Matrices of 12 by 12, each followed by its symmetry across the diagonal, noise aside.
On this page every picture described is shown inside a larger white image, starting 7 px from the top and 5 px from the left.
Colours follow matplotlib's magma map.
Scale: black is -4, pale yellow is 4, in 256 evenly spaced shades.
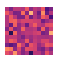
antisymmetric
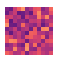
symmetric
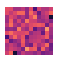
symmetric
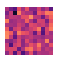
neither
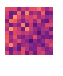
symmetric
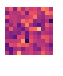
antisymmetric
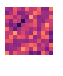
symmetric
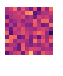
antisymmetric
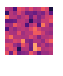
neither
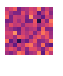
symmetric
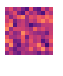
antisymmetric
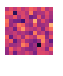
neither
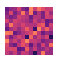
symmetric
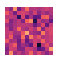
neither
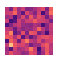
neither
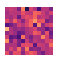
antisymmetric
